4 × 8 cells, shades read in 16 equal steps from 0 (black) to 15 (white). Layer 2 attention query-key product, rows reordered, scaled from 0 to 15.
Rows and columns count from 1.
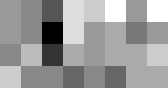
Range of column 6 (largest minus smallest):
9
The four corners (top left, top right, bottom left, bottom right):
9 15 12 10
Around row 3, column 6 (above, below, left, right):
10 6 9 10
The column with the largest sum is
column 8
